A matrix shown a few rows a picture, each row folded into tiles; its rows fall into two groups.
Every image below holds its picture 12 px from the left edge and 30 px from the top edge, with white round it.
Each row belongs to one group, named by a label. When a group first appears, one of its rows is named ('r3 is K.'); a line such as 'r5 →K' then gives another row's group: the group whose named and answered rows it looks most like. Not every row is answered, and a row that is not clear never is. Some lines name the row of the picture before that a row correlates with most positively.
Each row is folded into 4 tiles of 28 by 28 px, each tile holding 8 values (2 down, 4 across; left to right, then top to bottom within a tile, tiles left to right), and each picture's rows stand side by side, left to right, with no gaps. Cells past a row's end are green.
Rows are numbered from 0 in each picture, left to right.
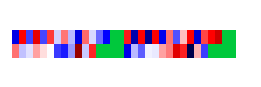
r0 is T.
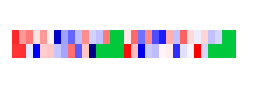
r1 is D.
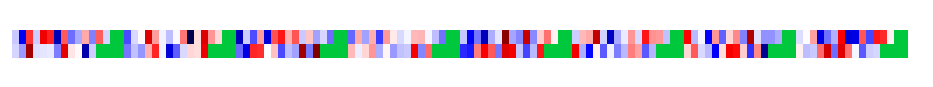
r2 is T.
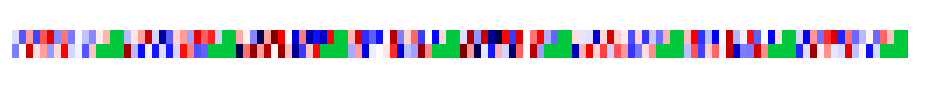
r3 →D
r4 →D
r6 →D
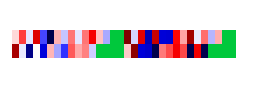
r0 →D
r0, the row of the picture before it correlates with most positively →4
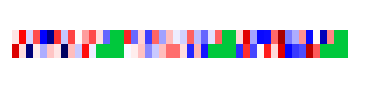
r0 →D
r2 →D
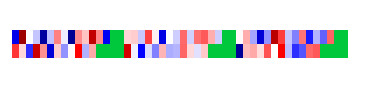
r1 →D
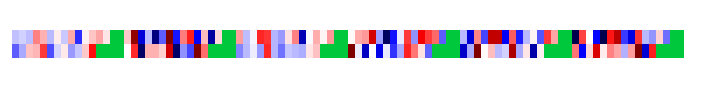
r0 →T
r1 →D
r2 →T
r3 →D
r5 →T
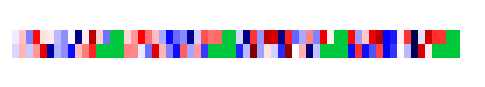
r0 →T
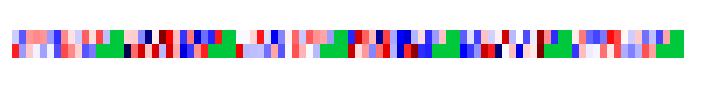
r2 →D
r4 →T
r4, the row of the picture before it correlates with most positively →0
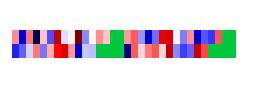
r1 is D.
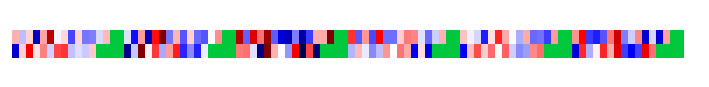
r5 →D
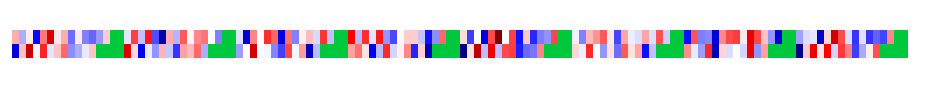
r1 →D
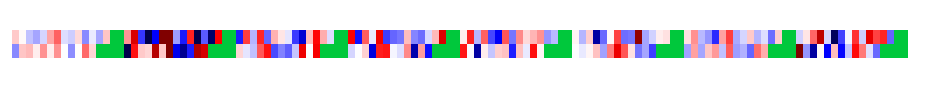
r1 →D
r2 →T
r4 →D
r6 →D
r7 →D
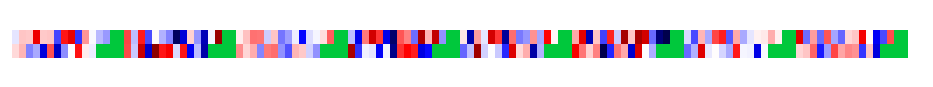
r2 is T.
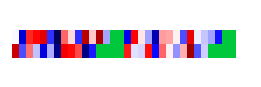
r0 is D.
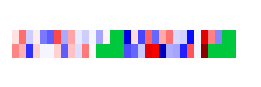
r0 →D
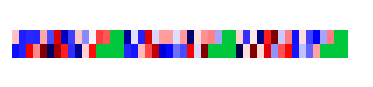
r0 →T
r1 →T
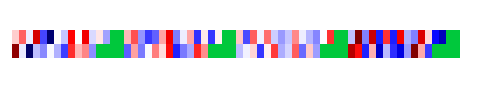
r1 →D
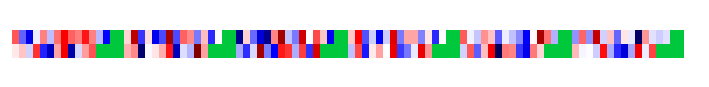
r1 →D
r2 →T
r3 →D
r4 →T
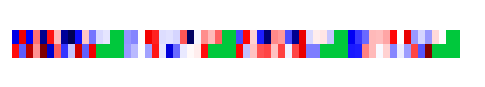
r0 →T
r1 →T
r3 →T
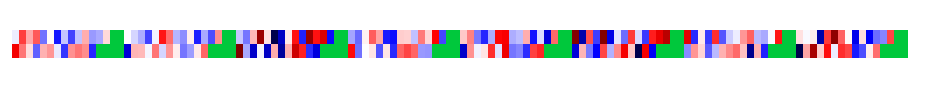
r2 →D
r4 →D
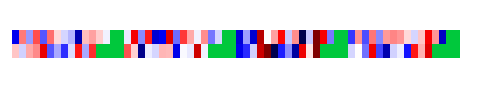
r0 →T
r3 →T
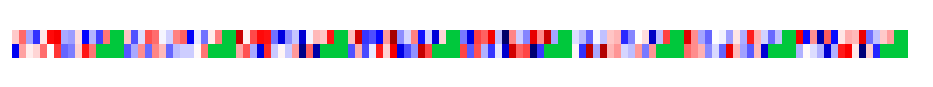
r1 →T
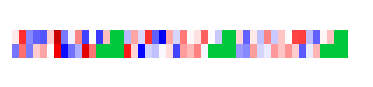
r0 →D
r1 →D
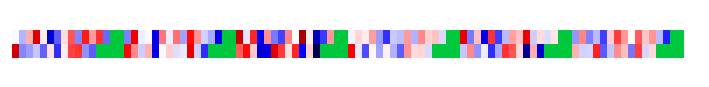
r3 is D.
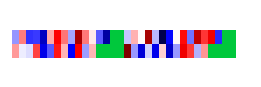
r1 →D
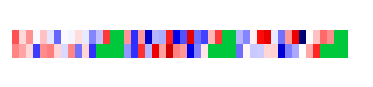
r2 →T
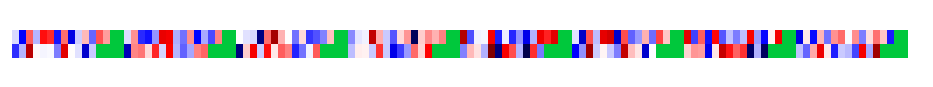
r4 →T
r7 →T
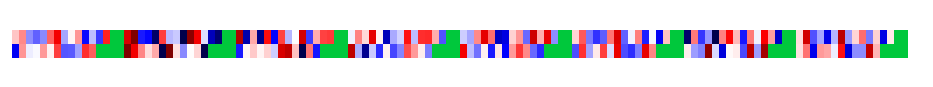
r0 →D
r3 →D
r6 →T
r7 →D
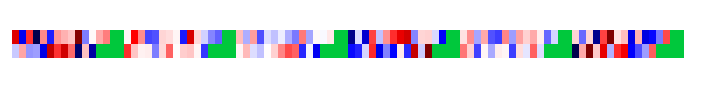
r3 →T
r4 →D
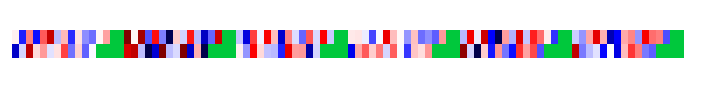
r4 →D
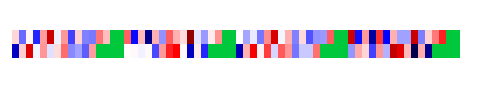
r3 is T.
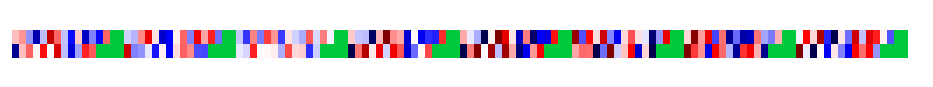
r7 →D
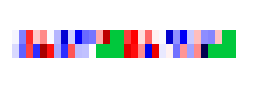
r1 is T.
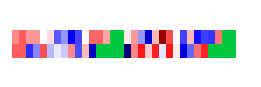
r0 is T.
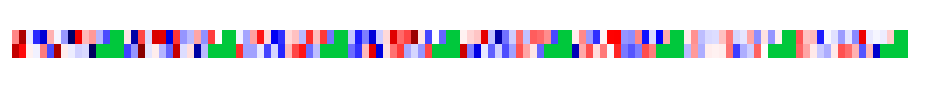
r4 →D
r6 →D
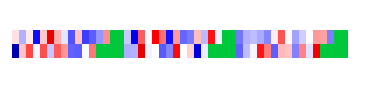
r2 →T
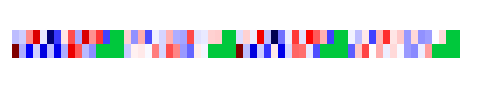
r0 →D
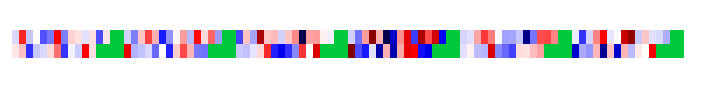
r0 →D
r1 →D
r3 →D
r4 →T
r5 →T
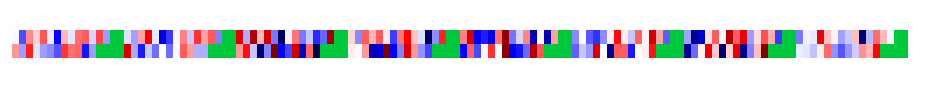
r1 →D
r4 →D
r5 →T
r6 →T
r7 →T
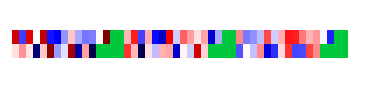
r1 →D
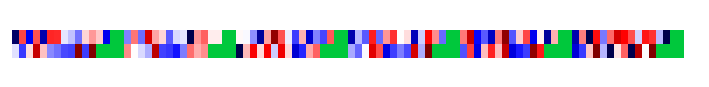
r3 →T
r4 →D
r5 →T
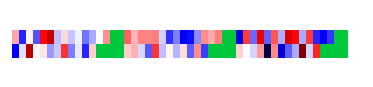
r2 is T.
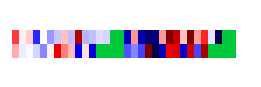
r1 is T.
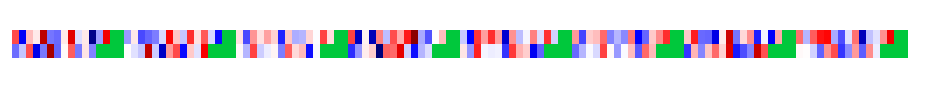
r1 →T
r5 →T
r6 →D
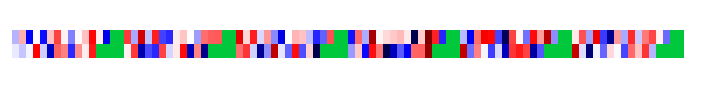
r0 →T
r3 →T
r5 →D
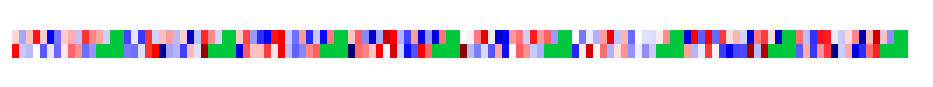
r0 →D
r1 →T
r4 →D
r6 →T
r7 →T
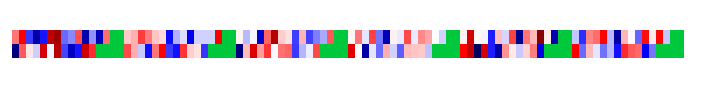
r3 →D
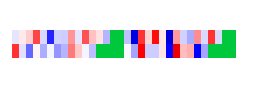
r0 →D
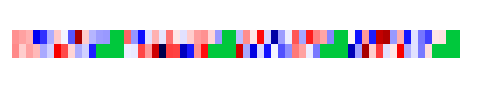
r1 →T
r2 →D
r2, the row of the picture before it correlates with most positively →0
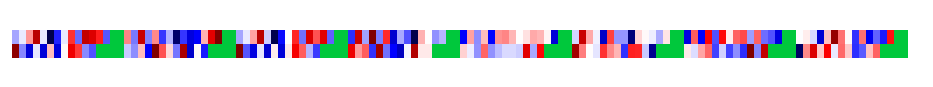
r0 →D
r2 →D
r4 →T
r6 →T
